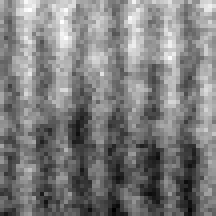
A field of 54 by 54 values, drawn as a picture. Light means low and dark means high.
Grain: streaks running down. Slope: up to the bottom. Odd rows or columns: none. Stripes: upright, repeating 6 times.
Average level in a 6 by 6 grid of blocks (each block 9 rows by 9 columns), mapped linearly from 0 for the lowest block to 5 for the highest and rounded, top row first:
1 0 1 1 1 1 / 2 1 1 1 1 2 / 2 2 3 2 2 2 / 3 4 4 4 3 2 / 3 4 4 5 5 4 / 4 4 5 5 5 5
